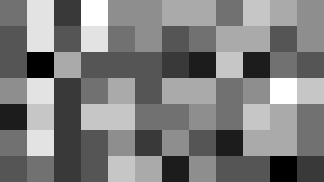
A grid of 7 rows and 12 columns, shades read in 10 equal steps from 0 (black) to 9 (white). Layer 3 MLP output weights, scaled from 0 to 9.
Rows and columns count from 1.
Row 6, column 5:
5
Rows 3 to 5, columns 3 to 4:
6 3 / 2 4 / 2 7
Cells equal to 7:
8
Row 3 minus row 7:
0 -4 4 0 -4 -3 1 -4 4 -2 4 1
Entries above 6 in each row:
3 2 1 3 4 1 1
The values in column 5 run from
3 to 7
